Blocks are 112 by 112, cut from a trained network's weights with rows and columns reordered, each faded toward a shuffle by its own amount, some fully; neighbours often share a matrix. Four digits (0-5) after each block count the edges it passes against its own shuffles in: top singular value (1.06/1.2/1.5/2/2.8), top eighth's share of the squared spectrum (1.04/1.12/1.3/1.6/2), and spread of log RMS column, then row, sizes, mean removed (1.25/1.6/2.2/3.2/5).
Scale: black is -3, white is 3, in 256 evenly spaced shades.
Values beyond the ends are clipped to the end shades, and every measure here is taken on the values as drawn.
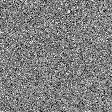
0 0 0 0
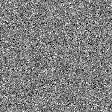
1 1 0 1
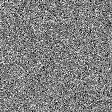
0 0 0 0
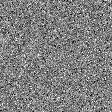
0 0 0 0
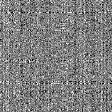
4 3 1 3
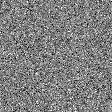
0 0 0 0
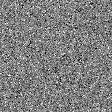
2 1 0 0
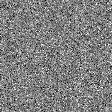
2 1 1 0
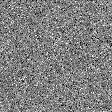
0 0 0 0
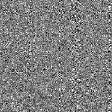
4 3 3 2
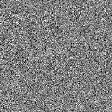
3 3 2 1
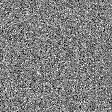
1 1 0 1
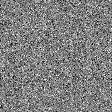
1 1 0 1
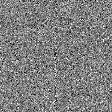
2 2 2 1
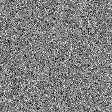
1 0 0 0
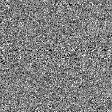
2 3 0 3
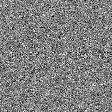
2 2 0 2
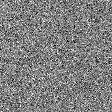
1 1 0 1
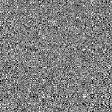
4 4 3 3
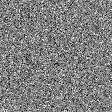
0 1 0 0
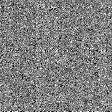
2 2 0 2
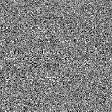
3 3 2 2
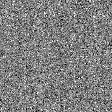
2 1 0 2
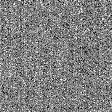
2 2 0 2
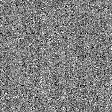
2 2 0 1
